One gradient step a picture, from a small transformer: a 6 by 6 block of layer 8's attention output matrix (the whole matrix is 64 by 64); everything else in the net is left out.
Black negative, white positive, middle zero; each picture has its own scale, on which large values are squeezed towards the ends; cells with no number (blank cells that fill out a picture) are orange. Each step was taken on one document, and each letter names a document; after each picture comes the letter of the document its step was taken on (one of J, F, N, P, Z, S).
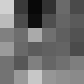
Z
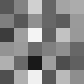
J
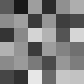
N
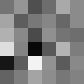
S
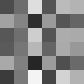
J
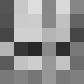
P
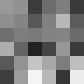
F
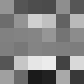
F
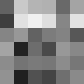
N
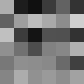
Z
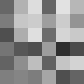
P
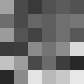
Z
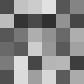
F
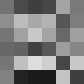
F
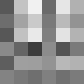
P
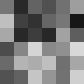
N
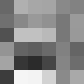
N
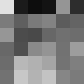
N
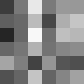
J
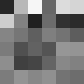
Z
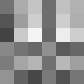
P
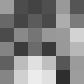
F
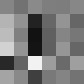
S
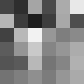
Z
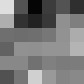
Z
